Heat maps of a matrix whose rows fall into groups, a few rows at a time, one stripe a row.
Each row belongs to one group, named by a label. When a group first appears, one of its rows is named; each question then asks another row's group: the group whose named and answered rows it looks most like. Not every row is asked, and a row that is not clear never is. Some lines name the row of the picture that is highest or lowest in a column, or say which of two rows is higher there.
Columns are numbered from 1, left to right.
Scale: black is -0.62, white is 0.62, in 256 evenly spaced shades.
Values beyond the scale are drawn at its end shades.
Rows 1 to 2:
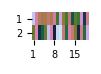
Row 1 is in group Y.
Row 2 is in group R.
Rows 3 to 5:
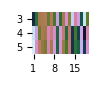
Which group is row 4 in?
Y
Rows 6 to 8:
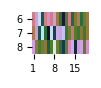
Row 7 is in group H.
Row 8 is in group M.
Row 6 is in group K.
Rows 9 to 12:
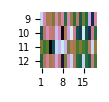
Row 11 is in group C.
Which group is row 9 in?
Y
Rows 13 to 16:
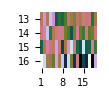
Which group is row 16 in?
Y
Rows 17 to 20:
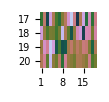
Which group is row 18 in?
M
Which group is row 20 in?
H
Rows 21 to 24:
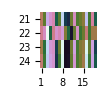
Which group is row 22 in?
K
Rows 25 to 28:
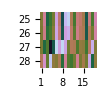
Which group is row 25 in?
R
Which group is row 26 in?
R
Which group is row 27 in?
C
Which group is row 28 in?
H
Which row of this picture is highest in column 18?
27
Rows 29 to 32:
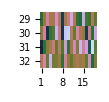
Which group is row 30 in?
R
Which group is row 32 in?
H
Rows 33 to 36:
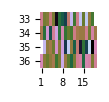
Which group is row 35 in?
Y
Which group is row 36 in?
M
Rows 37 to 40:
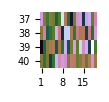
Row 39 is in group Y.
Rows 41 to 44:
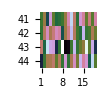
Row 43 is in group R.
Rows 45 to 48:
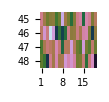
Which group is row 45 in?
M
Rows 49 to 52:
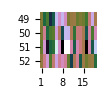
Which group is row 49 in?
C
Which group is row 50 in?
R
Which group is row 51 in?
R
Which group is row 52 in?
K
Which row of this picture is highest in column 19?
51
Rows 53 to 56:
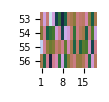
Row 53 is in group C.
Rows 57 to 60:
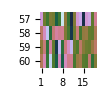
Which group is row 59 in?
H
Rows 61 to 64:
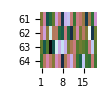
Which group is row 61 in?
R
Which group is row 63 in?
C
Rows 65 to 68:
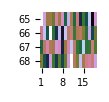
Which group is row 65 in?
Y
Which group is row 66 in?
H
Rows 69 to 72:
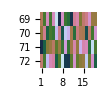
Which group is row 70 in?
R
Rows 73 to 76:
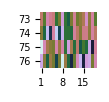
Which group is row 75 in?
Y
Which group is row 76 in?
M
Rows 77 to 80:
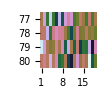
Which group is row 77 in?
H
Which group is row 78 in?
K
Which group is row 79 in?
Y
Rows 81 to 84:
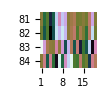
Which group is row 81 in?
C
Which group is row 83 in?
Y
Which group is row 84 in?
H
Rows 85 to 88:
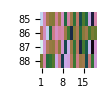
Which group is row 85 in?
Y
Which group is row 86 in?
K
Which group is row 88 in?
R
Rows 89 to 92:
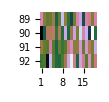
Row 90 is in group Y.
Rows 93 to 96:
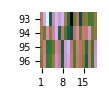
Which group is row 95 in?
R
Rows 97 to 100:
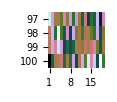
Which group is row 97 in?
Y
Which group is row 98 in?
H
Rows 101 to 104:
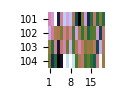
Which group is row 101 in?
K
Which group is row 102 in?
Y
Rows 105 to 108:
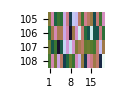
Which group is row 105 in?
R
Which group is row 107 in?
C
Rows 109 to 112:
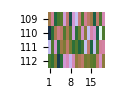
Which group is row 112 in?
C
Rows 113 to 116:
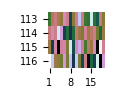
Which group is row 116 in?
Y
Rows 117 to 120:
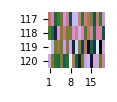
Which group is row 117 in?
R
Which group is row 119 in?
Y
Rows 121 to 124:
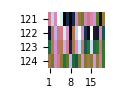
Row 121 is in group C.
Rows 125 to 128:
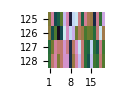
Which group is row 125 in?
R
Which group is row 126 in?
C
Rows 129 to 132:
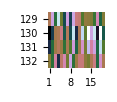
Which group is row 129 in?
H
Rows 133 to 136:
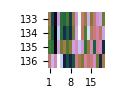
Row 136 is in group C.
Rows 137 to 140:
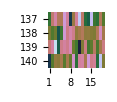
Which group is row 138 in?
C
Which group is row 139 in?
K
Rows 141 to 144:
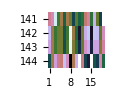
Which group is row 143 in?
M
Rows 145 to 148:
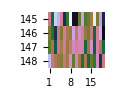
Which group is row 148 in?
Y
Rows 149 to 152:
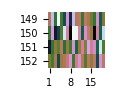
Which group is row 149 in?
H
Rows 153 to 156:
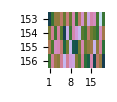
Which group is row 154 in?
H
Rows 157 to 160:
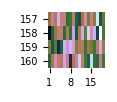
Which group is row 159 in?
C
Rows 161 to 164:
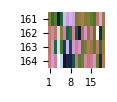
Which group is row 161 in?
C
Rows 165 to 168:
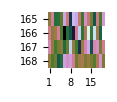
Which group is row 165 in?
R
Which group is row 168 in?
C
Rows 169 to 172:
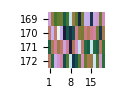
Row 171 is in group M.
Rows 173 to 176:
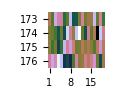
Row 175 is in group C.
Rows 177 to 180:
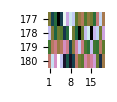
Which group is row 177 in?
C
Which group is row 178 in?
M
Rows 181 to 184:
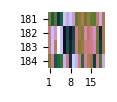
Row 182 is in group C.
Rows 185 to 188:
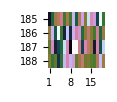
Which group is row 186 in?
H
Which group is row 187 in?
R
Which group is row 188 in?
C
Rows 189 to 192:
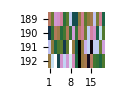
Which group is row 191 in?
M
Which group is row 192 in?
K
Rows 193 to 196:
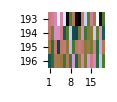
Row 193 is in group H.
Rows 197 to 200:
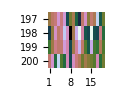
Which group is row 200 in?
H
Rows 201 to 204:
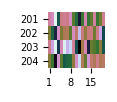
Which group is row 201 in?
K
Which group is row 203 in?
K
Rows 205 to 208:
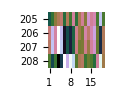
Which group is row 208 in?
C
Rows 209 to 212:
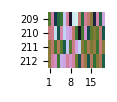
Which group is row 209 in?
R
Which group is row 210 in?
K
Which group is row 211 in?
H
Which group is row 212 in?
K
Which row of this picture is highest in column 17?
209
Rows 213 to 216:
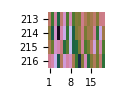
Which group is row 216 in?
K
